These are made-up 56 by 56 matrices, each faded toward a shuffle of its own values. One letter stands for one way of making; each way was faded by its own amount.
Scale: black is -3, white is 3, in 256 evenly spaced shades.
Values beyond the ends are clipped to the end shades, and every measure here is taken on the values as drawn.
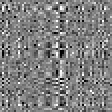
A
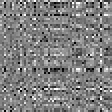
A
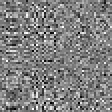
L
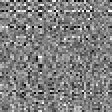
L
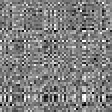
A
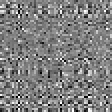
A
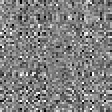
L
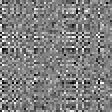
A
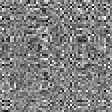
L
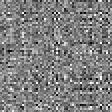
L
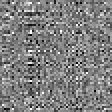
L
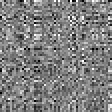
L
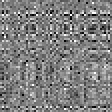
A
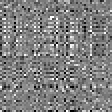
A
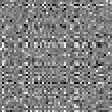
A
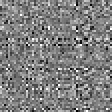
L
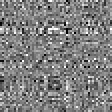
L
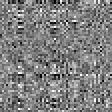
L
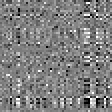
A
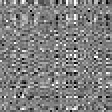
A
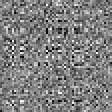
L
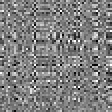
A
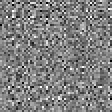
L
